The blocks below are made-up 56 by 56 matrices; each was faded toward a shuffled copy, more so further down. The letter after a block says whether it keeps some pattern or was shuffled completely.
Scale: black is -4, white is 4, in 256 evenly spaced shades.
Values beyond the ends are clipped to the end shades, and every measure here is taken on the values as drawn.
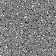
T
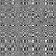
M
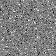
T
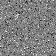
T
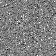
T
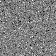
T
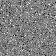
T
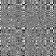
M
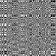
M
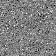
T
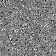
T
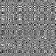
M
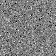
T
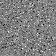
T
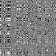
M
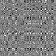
M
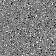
T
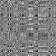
M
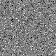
T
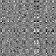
M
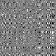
M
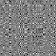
M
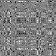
M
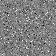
T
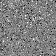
T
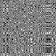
M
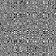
M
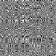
M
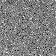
T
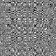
M
